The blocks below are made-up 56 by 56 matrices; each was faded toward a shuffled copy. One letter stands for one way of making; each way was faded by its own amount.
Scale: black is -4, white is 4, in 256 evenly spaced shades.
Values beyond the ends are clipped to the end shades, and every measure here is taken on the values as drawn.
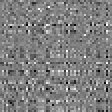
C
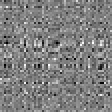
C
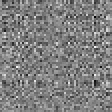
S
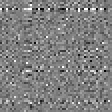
C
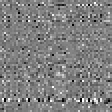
C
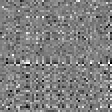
C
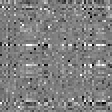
C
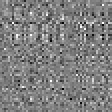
C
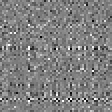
C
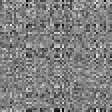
S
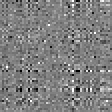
C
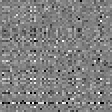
C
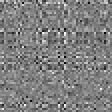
C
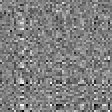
S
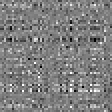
C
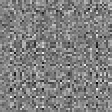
S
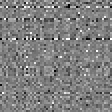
C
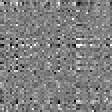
C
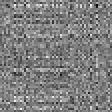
S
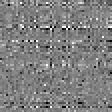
C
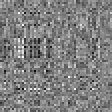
S
